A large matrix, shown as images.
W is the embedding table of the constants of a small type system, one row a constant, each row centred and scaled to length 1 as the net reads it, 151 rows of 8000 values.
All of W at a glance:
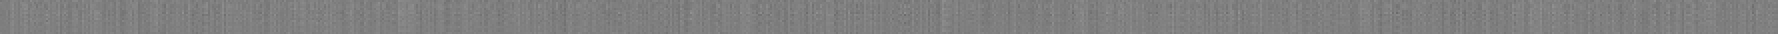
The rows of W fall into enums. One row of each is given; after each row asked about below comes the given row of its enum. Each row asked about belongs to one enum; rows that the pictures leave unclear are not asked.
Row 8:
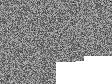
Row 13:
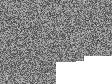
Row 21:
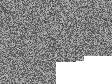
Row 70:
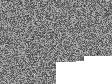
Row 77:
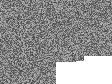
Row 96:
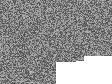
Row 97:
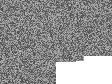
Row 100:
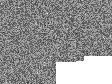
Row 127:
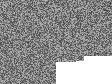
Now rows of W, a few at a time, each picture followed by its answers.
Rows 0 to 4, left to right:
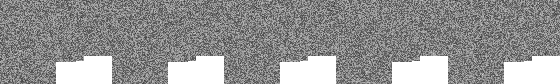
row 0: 97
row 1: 77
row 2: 127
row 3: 96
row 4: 70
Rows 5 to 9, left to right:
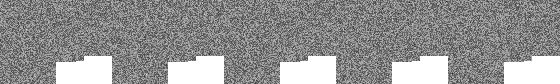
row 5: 77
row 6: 70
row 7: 77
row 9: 97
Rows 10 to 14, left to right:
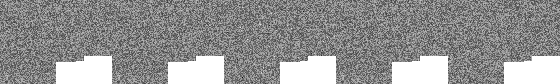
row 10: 13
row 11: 13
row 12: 100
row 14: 97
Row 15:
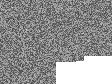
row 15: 77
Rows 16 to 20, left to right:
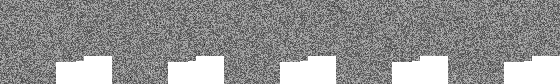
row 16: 97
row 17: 100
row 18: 127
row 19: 21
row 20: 13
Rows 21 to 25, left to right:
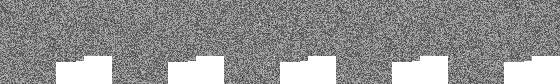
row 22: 96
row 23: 100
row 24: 21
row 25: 97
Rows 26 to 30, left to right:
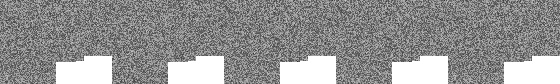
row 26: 13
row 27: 97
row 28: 21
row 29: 21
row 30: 13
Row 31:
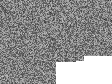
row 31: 21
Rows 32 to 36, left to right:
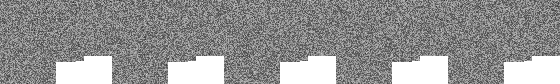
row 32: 8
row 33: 70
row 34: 96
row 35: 21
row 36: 127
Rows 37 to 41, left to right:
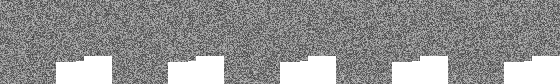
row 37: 70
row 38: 127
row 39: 96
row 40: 13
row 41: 13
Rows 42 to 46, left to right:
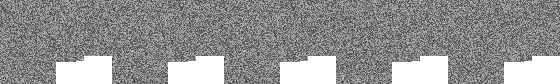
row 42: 21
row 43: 97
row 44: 97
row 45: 13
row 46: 77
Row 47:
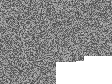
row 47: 77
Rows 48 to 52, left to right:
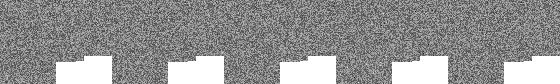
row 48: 13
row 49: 8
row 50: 127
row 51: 100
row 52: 8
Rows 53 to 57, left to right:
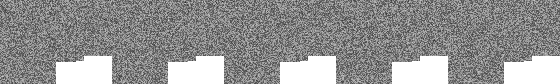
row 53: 21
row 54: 8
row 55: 77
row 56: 13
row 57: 96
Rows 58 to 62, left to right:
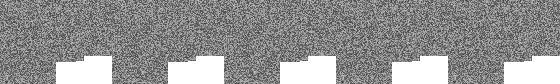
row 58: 13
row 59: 96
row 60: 96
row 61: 13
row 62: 13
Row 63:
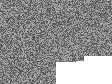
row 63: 77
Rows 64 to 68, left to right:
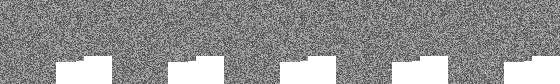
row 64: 127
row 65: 77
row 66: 127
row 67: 70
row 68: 100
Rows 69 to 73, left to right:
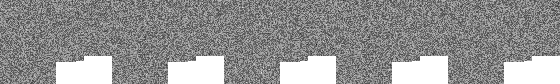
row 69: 77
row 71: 100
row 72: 70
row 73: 127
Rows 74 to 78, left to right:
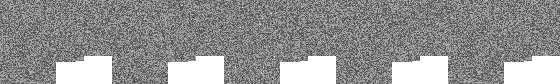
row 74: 96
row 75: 97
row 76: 100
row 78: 96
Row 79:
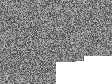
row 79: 13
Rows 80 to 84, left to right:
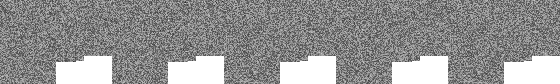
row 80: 21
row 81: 8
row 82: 96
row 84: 96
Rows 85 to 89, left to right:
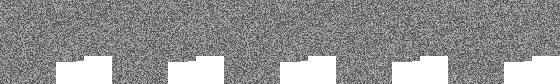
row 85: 77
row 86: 8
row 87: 77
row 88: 100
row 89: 13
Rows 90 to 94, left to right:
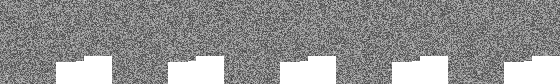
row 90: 13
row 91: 127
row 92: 8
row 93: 70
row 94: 96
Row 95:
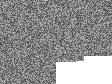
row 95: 127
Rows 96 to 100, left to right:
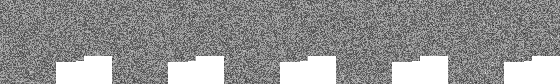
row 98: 97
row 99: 13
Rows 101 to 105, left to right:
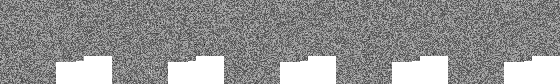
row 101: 97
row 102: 100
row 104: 70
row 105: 77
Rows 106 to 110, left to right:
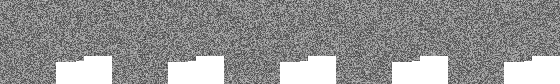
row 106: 127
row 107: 70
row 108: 13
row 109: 96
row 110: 77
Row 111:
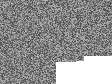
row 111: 127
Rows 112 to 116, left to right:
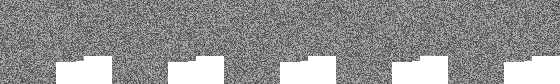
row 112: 97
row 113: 100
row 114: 77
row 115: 21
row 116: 127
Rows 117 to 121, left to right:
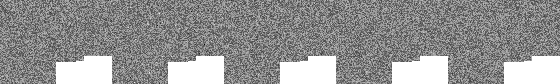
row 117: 21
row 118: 100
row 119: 70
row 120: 96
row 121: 97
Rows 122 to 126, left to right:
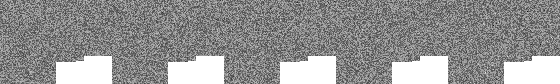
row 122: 96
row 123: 21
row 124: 8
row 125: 77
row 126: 100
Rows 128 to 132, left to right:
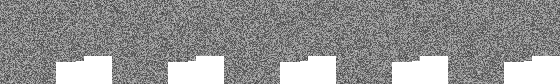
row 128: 8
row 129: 21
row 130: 77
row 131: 97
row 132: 96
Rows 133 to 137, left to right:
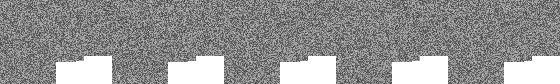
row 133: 127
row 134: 13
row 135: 77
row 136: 97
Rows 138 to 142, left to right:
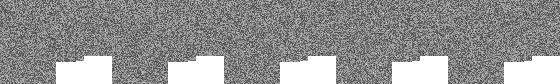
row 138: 21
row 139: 96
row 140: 127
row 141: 100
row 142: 77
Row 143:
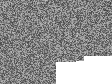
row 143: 127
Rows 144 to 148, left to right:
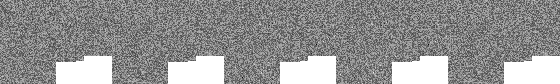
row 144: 21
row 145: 96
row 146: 100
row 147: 100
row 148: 96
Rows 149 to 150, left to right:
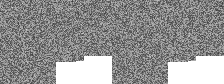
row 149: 77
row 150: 127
